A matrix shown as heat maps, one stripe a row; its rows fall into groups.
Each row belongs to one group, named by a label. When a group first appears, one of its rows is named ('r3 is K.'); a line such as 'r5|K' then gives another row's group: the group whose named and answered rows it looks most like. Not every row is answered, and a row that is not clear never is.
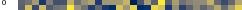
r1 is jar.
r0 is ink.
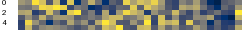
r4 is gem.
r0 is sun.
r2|jar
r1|sun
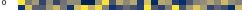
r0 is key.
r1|gem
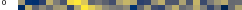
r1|gem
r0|jar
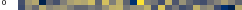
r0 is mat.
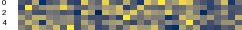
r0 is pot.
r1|mat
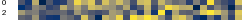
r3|pot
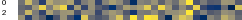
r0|mat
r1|sun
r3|pot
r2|mat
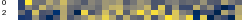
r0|mat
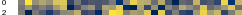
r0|sun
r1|mat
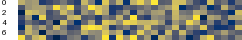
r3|jar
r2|gem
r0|pot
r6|mat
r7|key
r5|gem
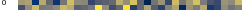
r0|jar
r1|gem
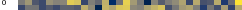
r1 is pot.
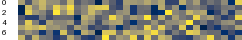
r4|mat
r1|gem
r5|sun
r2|gem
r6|pot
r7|key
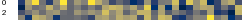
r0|gem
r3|key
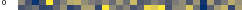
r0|jar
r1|pot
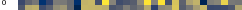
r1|gem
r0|pot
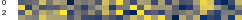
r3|sun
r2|mat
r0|ink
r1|key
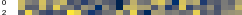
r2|jar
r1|sun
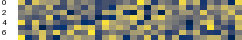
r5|ink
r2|mat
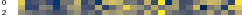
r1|jar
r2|key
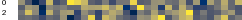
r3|pot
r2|mat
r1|mat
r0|jar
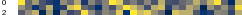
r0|key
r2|pot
